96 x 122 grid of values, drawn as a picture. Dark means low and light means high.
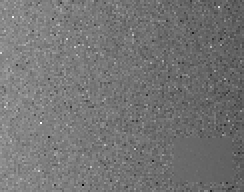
Stripes: none. Odd patch: calmer, in the bottom right. Slope: up to the left. Odd rows or columns: none. Calmest part: bottom right.
